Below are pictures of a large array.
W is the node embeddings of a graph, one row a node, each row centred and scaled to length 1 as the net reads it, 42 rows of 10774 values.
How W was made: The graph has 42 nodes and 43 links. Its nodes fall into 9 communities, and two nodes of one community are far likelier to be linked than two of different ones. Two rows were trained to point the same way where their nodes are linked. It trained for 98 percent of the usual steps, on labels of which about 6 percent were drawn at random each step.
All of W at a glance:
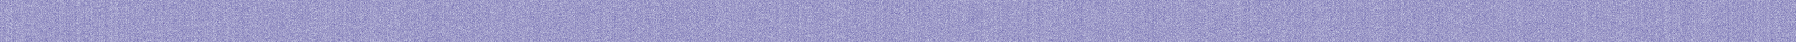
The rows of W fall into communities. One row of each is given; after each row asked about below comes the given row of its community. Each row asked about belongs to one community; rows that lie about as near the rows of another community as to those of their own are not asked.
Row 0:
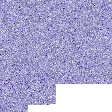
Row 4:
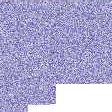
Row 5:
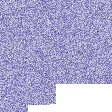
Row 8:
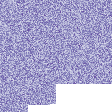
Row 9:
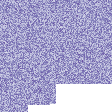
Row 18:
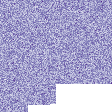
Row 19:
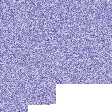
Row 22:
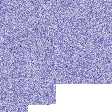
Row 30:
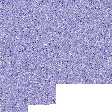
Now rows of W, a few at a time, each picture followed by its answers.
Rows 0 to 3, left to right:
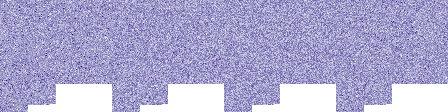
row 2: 30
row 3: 30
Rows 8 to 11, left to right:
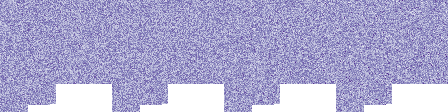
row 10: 22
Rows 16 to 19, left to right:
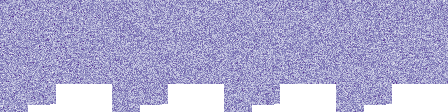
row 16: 19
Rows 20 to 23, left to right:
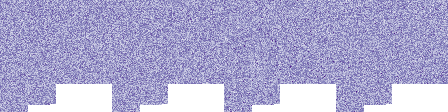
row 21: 4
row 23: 5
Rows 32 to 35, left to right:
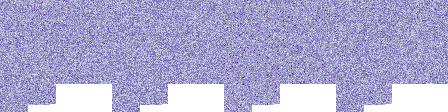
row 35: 8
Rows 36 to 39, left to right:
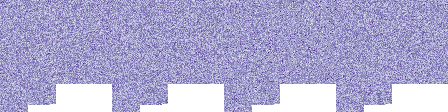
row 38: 9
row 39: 18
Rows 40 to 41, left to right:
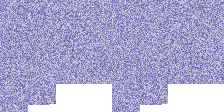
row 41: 0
